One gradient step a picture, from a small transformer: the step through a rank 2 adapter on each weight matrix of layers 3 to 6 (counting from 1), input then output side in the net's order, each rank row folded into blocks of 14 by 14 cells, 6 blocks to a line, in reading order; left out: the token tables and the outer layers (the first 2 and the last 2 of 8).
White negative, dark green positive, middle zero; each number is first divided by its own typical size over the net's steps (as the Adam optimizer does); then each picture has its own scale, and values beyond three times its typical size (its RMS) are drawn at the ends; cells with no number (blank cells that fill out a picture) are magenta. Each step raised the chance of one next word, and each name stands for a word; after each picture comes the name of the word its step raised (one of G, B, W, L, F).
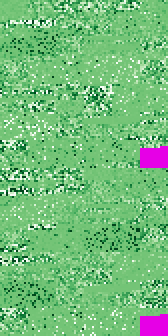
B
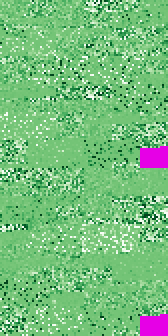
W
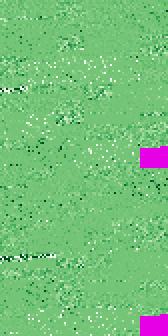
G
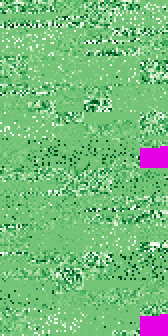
W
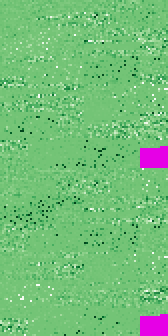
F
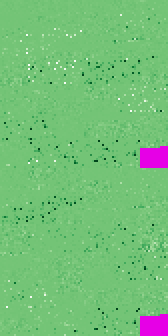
F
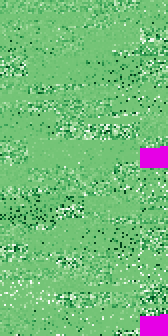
F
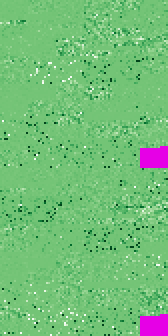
F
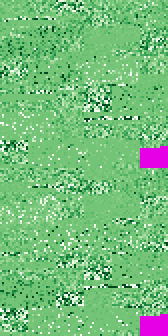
B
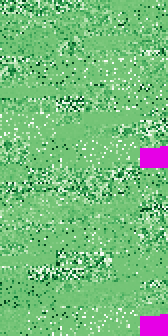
G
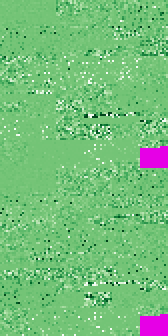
G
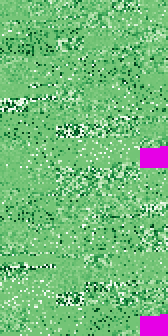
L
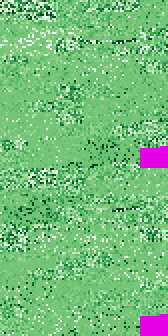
W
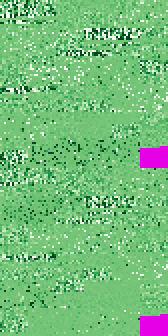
W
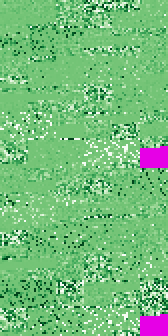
B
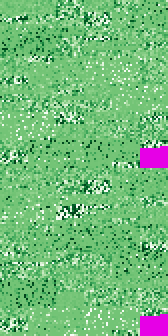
B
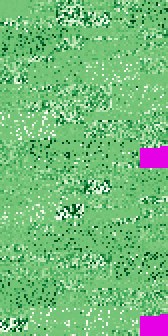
B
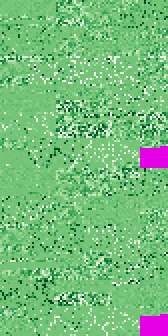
G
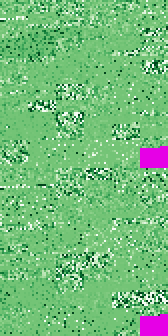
L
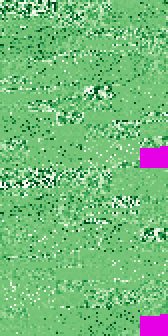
L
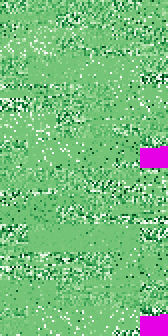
W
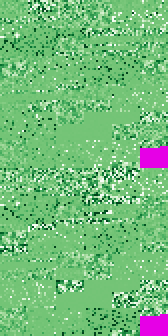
L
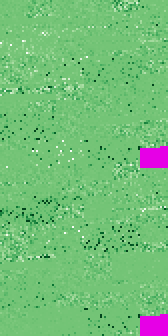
F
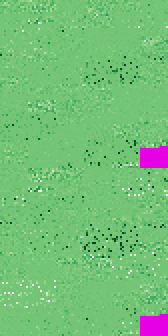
F
